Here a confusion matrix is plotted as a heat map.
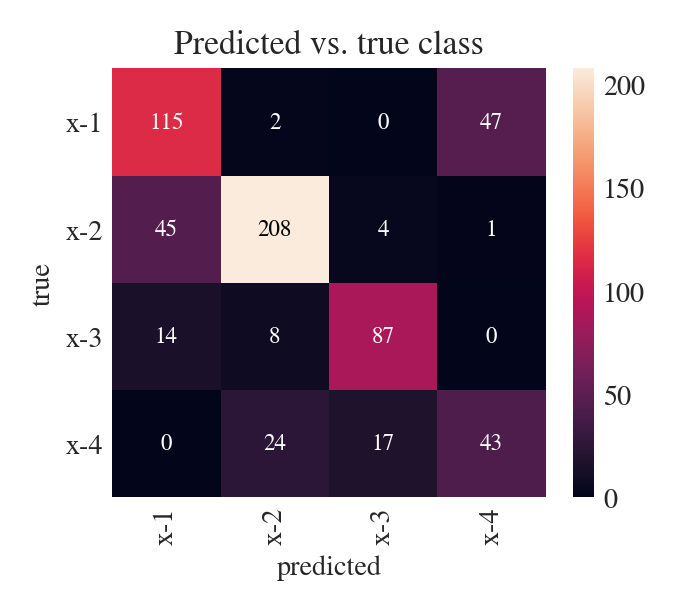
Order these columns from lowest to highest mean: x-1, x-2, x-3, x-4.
x-4, x-3, x-1, x-2
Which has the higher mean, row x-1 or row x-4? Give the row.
x-1
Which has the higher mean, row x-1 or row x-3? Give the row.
x-1
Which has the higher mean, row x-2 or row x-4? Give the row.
x-2
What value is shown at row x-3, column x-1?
14
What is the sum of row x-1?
164
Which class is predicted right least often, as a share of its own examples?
x-4
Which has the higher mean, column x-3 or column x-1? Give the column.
x-1
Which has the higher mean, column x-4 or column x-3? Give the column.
x-3
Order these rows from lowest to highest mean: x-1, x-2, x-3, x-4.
x-4, x-3, x-1, x-2
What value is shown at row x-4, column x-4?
43
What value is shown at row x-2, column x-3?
4
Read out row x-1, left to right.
115 2 0 47
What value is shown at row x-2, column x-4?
1
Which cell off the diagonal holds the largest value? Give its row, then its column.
x-1, x-4
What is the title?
Predicted vs. true class
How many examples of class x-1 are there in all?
164
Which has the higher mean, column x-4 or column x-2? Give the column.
x-2
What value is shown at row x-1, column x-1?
115
